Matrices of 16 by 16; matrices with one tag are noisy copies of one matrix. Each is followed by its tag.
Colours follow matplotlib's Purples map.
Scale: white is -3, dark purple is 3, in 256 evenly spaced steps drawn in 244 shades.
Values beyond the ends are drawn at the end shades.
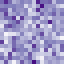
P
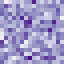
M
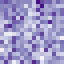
P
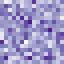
M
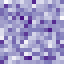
M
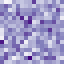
M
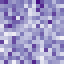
P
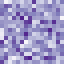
M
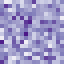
M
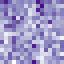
P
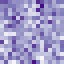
P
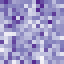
P
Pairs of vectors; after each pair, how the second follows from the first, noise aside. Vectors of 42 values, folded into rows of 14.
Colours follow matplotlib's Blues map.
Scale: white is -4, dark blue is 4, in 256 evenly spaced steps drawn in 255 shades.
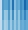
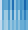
copied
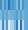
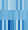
negated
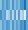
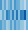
negated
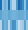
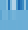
partly zeroed
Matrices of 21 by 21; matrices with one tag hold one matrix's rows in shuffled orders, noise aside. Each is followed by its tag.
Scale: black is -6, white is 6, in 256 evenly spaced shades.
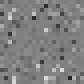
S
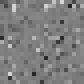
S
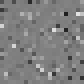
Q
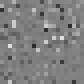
S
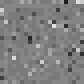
Q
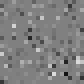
Q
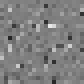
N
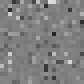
N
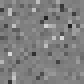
S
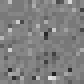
N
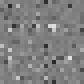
N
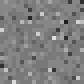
Q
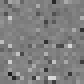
N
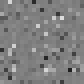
S
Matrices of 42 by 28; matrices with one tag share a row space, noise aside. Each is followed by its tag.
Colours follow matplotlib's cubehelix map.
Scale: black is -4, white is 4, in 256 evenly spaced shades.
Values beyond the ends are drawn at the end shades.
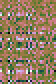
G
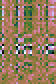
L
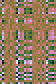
L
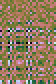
G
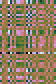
G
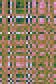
G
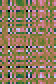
G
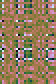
L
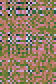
G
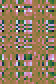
L
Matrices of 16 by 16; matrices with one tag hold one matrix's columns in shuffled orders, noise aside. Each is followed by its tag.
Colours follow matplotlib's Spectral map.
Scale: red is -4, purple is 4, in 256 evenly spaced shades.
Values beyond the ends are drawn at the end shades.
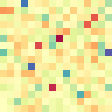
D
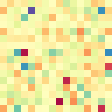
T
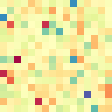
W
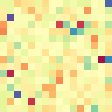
W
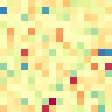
T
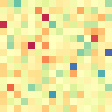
D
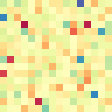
W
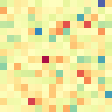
W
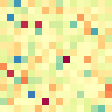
W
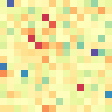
D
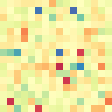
T
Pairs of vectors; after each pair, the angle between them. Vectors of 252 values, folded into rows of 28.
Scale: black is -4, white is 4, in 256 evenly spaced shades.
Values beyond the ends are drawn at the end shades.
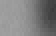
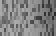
partly aligned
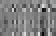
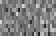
partly opposed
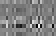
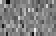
orthogonal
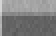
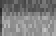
nearly opposite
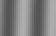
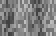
partly aligned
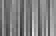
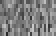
partly aligned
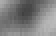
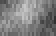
nearly opposite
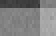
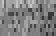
partly opposed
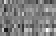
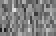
partly aligned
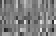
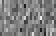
partly opposed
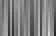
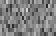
orthogonal
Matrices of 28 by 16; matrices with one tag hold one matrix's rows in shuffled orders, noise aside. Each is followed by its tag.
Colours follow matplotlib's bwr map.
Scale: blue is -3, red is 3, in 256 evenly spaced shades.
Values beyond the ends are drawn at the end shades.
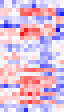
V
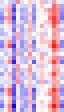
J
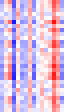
J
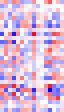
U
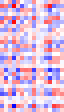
U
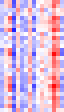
J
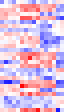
V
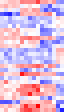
V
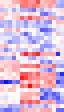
V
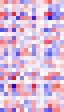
U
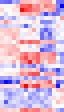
V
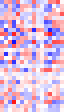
U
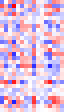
U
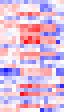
V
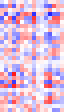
U
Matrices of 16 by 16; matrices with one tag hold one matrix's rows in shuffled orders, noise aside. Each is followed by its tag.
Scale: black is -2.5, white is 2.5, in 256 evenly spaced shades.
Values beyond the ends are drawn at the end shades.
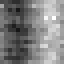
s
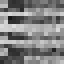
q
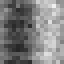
s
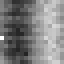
s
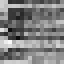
q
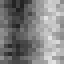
s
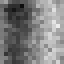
s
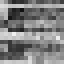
q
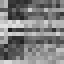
q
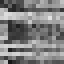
q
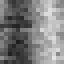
s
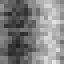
s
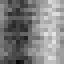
s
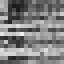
q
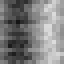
s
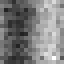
s
